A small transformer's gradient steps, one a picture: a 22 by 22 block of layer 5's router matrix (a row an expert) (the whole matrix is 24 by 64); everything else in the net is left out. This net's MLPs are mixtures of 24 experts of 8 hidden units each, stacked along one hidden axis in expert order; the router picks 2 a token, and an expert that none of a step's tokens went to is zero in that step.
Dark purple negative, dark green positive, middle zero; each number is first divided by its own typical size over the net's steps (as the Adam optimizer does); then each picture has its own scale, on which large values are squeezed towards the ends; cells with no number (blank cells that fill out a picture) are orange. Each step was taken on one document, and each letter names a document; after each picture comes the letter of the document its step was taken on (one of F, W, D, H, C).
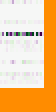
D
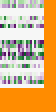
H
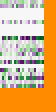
H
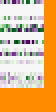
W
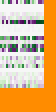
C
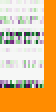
D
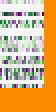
C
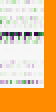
D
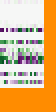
W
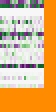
H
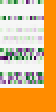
W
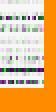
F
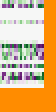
H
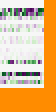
F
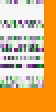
C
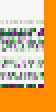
C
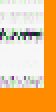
D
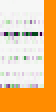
D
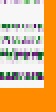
W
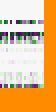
D
